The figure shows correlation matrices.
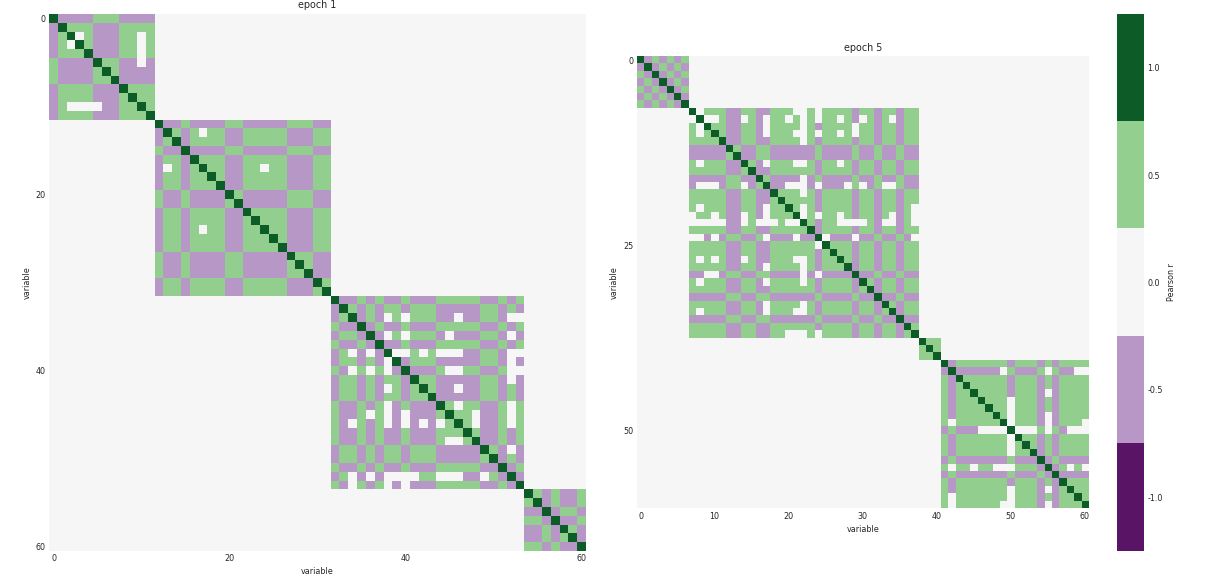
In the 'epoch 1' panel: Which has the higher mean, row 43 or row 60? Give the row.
60
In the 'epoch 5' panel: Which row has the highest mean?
25
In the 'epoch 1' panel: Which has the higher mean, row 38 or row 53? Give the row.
53
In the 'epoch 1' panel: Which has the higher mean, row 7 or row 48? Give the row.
48
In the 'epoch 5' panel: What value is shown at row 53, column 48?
0.5
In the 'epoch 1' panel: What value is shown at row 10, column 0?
-0.5
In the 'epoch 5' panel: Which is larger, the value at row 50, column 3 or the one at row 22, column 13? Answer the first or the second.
the first
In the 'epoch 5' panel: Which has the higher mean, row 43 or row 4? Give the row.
43
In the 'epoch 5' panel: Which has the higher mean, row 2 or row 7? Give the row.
7
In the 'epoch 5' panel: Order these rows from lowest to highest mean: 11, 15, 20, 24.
24, 20, 11, 15
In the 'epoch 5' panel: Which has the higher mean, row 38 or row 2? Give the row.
38
